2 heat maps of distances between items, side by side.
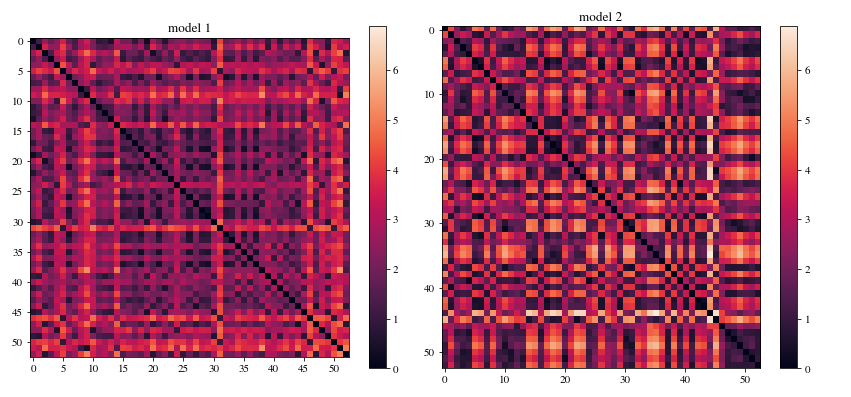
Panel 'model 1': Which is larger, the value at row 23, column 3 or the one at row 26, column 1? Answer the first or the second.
the second
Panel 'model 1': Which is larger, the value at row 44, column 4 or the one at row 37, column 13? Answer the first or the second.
the first
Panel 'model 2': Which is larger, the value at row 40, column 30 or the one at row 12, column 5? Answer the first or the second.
the first
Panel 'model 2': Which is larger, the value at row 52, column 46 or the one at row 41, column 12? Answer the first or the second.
the first
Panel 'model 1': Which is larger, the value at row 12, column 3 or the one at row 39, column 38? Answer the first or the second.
the second
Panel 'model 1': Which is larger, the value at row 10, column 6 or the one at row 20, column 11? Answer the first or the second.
the first
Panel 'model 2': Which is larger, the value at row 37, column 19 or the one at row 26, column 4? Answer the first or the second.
the first
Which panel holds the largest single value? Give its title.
model 2
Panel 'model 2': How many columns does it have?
53
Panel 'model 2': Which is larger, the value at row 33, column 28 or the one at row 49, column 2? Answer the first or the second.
the first
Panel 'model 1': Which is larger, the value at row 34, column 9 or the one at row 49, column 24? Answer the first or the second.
the first
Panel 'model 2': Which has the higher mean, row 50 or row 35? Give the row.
35
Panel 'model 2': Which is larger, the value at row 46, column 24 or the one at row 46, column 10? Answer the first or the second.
the second
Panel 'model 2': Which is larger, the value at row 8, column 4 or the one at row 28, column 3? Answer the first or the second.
the first
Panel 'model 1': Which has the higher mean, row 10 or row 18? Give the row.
10
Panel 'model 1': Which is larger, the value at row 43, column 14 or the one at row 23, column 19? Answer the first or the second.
the first
